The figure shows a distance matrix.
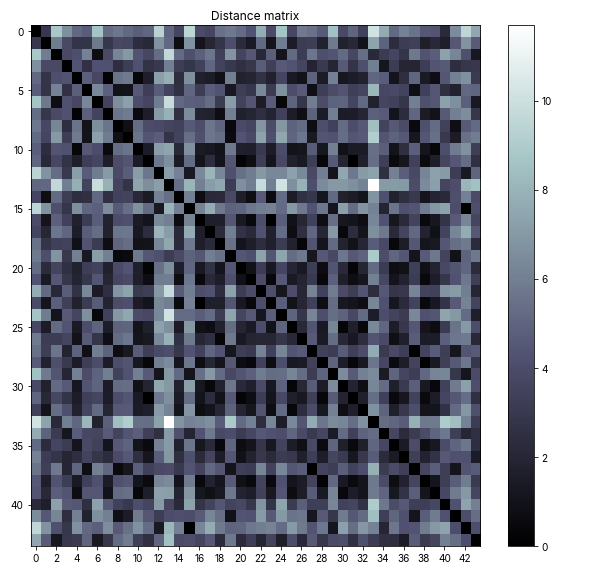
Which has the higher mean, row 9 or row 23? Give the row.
9
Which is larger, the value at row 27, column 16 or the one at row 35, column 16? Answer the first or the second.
the first
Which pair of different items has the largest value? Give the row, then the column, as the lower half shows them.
33, 13
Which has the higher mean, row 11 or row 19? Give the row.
19
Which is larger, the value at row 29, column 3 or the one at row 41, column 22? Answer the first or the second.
the second
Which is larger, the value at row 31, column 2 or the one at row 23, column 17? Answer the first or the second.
the first
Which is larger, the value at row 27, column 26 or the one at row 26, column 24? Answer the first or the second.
the first
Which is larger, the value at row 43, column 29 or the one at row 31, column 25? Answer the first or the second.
the first
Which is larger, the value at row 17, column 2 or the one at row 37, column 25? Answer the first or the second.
the first
